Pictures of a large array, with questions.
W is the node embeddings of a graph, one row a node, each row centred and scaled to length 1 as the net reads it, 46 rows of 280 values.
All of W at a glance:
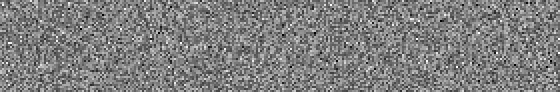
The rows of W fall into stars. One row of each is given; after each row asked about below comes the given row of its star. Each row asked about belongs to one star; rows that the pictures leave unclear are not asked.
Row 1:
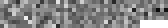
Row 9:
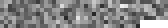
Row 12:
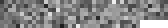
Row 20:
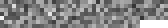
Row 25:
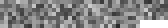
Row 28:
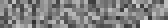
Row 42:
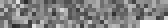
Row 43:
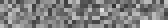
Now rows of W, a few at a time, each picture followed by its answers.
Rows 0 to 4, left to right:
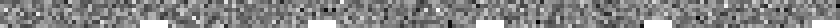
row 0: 43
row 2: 43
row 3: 28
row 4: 20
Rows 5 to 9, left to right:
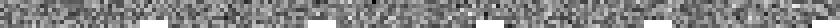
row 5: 42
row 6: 25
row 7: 28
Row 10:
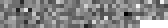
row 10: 9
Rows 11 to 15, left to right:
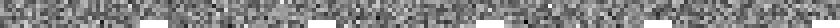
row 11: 20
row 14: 25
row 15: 9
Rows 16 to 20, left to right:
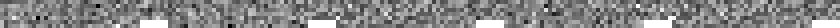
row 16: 43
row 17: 12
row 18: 20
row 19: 42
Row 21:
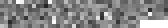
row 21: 25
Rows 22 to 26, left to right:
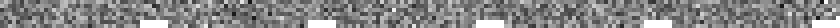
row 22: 9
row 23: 1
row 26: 42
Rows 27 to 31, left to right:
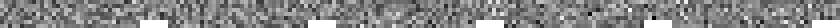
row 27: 9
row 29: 42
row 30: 28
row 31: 28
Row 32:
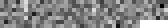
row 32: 1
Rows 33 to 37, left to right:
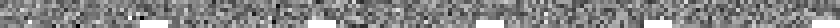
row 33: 20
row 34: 42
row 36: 9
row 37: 43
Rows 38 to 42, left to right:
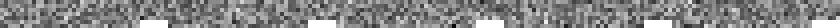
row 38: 20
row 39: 28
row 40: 25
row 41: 12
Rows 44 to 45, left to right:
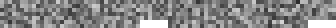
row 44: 1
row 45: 28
